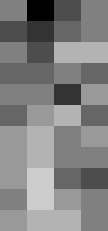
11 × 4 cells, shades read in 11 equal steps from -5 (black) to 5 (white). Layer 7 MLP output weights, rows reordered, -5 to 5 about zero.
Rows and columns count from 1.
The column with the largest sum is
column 2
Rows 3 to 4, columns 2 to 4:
-2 2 2 / -1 0 -1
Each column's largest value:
1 3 2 2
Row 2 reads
-2 -3 -1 0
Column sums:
0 2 0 0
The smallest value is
-5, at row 1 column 2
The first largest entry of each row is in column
1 4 3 3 4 3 2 2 2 2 2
